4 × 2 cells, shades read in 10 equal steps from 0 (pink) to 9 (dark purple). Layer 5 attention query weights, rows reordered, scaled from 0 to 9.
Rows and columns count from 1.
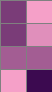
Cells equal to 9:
1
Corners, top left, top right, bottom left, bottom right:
6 0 0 9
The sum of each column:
16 14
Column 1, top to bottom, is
6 6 4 0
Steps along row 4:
up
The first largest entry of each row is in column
1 1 1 2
